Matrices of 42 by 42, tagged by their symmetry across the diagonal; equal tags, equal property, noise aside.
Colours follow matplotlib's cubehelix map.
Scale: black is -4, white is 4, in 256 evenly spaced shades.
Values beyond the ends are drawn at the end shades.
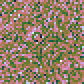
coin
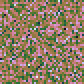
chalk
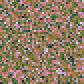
chalk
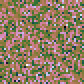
chalk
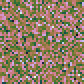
chalk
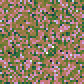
coin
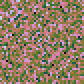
coin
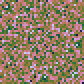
coin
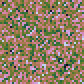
coin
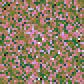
coin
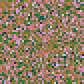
chalk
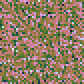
chalk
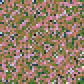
coin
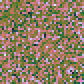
coin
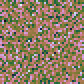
chalk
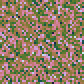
chalk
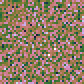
coin
